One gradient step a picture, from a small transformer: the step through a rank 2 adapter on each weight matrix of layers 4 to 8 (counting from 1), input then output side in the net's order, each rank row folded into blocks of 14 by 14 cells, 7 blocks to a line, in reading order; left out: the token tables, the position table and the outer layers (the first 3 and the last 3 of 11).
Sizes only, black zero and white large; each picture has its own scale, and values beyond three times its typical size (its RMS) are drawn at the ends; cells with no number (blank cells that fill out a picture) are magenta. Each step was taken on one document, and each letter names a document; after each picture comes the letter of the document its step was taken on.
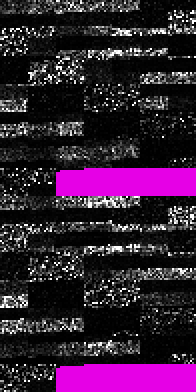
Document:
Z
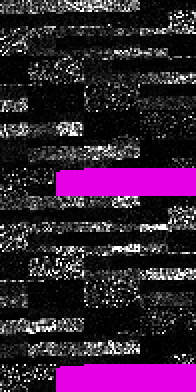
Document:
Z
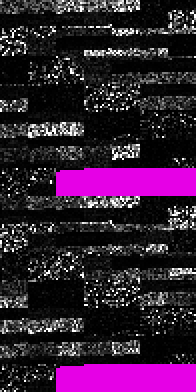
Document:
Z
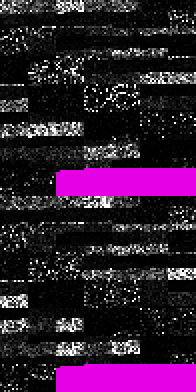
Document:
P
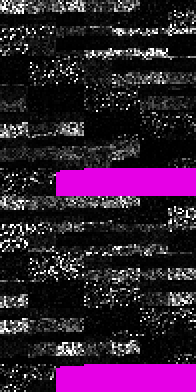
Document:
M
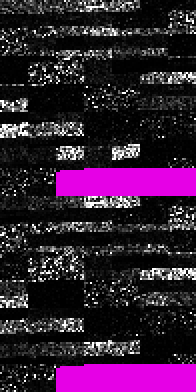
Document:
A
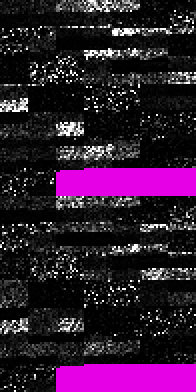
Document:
A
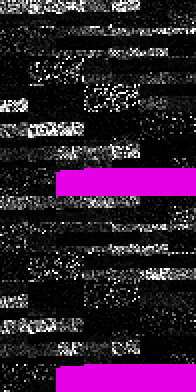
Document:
P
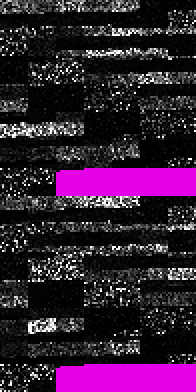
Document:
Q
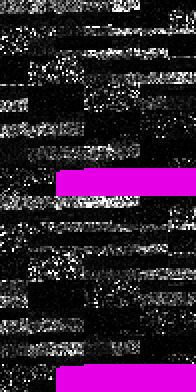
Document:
Z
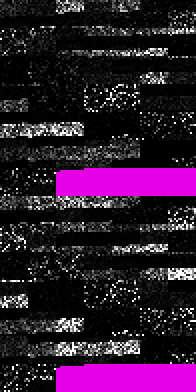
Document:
P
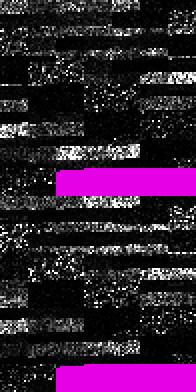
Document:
A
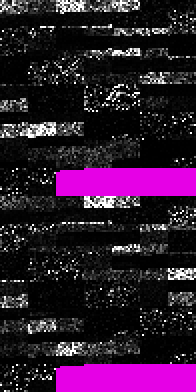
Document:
P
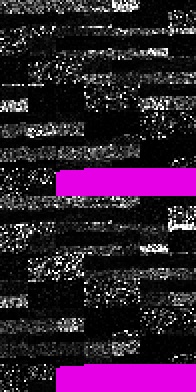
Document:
Q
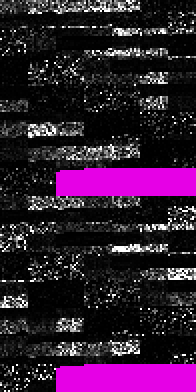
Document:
P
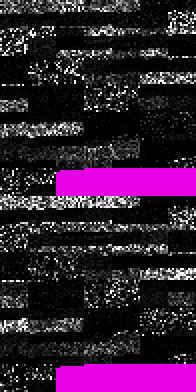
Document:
M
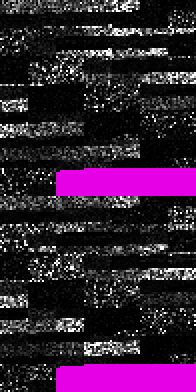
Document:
Q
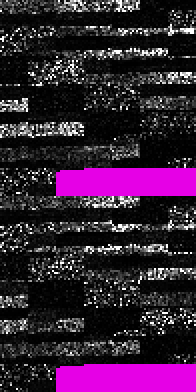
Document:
Q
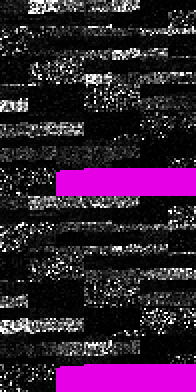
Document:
Q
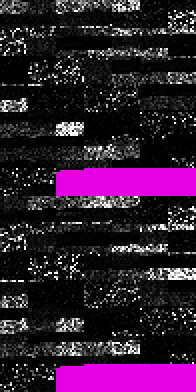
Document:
P
